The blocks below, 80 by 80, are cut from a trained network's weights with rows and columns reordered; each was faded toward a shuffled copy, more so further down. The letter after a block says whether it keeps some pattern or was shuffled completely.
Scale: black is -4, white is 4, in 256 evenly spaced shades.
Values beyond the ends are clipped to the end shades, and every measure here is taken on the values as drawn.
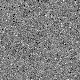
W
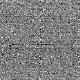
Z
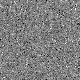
W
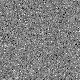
W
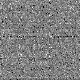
Z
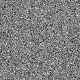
W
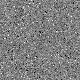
W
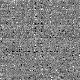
Z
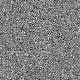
W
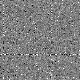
Z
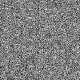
Z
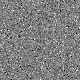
W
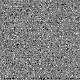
Z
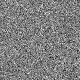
W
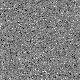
W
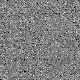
Z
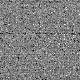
Z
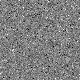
W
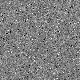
W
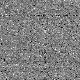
Z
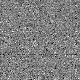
Z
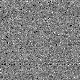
Z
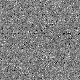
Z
